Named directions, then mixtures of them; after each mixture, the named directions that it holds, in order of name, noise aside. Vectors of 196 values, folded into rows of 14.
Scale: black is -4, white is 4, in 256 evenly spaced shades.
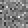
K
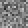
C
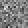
C, K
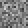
C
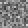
C, K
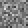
C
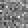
K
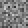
C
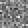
C, K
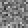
C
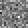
C, K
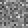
C, K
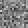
K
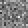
C, K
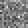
K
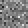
K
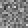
C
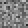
C, K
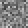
C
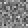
C, K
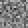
C, K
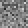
C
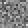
C, K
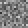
C, K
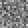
C, K
